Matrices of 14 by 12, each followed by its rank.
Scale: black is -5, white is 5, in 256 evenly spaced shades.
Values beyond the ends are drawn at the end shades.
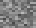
full rank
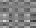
one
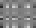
one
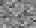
full rank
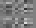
two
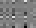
two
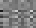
two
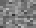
full rank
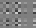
one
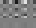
one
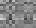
two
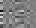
two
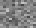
full rank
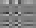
one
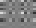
one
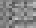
two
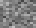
full rank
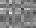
two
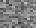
full rank
